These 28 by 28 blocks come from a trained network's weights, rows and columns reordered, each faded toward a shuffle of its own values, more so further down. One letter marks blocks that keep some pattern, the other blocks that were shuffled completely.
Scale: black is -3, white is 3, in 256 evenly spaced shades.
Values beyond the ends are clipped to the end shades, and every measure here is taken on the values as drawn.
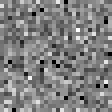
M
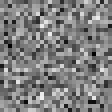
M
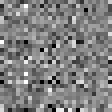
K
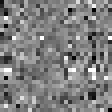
K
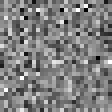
K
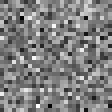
M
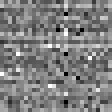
K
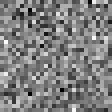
M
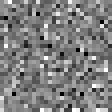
M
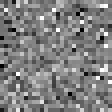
M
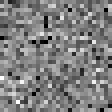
M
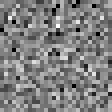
M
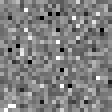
M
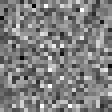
M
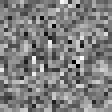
K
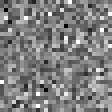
M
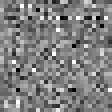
K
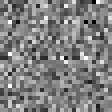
K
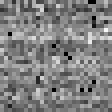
K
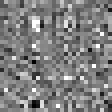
K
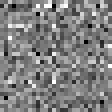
K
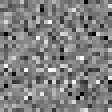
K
